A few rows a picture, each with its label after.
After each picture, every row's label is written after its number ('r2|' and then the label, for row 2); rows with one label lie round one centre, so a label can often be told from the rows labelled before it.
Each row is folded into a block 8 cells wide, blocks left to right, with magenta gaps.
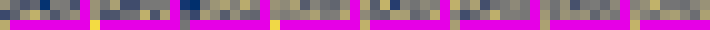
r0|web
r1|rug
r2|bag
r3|rug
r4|rug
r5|rug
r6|rug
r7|rug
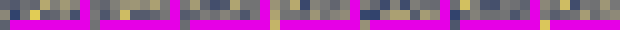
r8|bag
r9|bag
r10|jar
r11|rug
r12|web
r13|jar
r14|rug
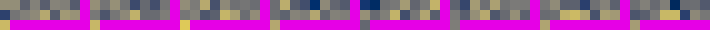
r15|web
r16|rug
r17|rug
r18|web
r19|bag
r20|bag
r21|web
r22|web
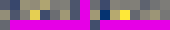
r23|bag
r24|bag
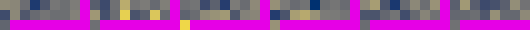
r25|jar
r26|bag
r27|web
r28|web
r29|jar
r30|jar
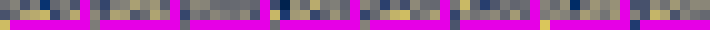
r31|web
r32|bag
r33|jar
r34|bag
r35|web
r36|jar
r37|rug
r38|bag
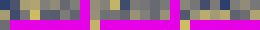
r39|bag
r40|rug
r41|web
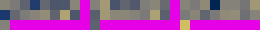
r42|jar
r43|jar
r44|rug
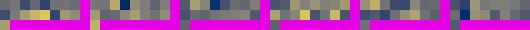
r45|web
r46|rug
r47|jar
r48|bag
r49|jar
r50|bag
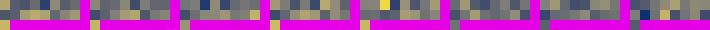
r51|web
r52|web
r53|web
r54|web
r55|rug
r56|jar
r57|jar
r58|bag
